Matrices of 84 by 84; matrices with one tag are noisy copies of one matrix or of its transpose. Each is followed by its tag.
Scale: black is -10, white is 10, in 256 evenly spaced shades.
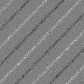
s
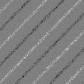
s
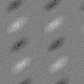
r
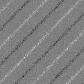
s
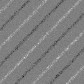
s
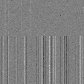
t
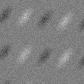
r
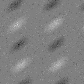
r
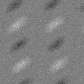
r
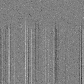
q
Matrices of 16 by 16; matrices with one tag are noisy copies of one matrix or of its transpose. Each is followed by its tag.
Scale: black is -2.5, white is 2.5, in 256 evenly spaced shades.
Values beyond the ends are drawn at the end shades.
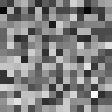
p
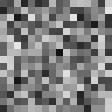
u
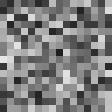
u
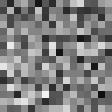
p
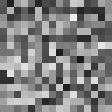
p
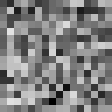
p
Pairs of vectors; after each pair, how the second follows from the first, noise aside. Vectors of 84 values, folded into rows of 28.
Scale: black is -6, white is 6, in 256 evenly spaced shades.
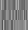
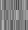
sign-scrambled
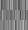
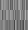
negated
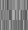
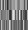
scaled up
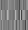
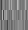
wrapped around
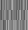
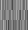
negated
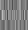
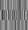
negated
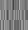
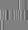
partly zeroed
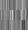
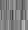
negated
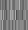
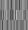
negated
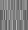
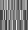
scaled up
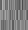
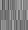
negated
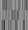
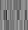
wrapped around
